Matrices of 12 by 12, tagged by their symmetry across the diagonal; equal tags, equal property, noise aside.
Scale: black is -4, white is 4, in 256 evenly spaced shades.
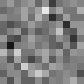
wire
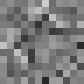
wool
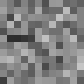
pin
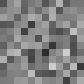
wool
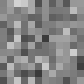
pin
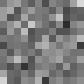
wool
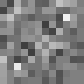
wool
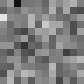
wire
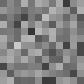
wool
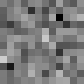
pin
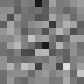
pin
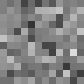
pin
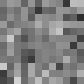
wire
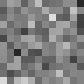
wire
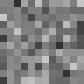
wire
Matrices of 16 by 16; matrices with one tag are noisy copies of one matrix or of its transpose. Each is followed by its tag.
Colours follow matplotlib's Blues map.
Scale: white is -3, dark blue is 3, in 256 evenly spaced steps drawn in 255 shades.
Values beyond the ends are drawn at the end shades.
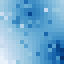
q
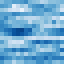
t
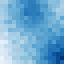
q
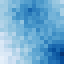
q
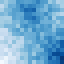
q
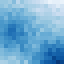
q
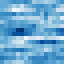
t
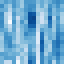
t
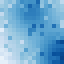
q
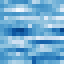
t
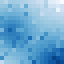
q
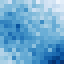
q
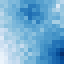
q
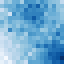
q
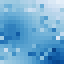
q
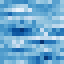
t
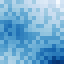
q
